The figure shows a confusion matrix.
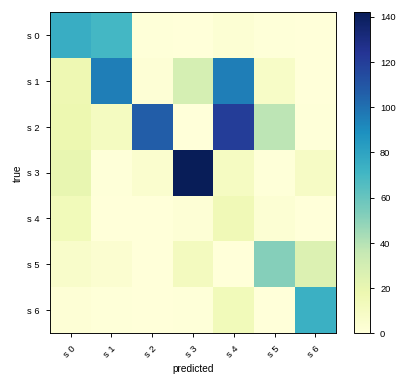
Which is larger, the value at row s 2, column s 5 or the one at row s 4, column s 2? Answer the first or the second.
the first
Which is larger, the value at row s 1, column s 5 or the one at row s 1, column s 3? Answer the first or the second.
the second
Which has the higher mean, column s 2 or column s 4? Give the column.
s 4
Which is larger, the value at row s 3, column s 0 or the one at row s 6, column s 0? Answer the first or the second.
the first
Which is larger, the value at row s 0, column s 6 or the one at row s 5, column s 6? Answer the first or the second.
the second
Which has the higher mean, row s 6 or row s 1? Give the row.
s 1
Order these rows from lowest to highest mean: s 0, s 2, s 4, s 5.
s 4, s 5, s 0, s 2
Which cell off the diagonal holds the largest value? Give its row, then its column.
s 2, s 4
